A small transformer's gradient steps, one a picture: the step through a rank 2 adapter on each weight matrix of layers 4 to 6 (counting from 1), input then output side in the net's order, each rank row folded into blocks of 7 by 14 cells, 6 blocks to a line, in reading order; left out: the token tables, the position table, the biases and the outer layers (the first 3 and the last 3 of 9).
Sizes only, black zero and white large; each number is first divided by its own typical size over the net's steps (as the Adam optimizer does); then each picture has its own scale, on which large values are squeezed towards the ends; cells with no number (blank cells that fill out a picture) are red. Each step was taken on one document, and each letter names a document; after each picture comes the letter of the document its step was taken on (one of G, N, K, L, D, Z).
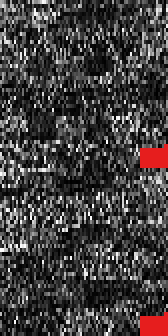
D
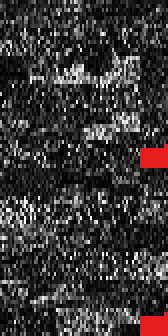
D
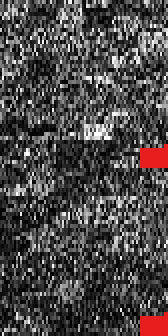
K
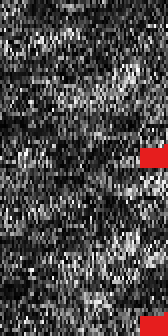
K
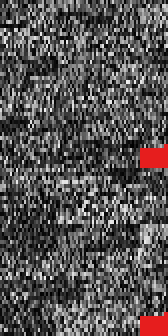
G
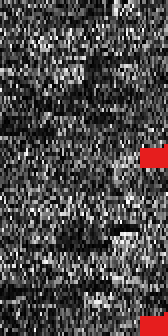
K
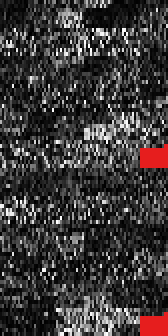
D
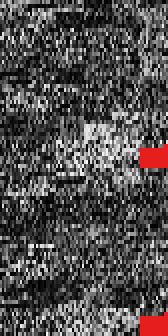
G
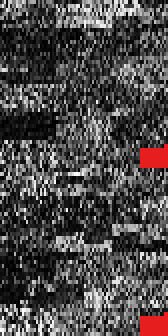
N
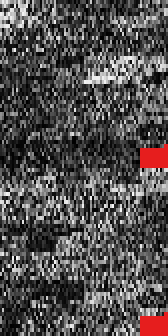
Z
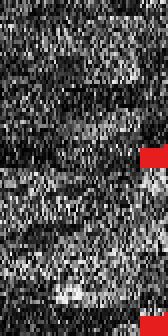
Z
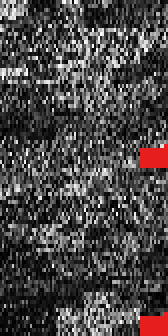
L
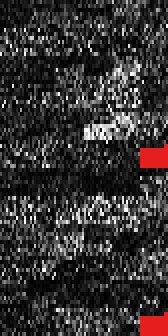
D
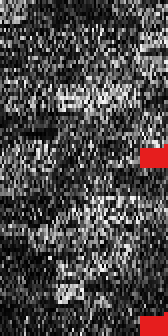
L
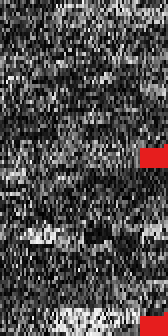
N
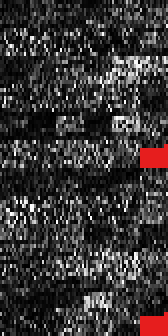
D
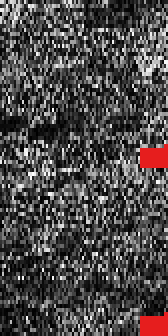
L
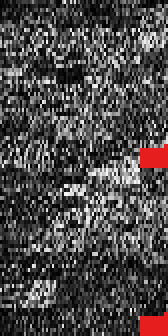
L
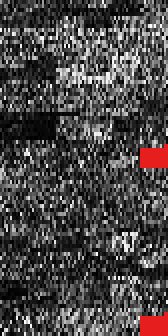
K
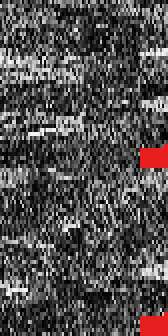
G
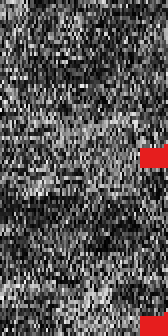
G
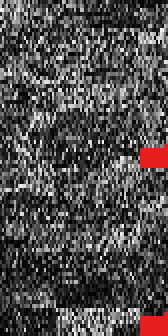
L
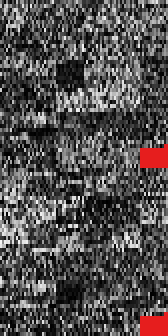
Z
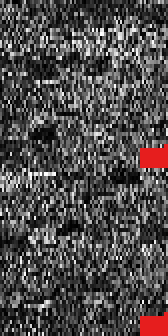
K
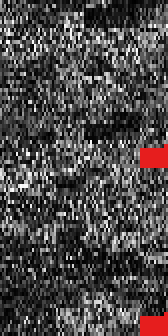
K
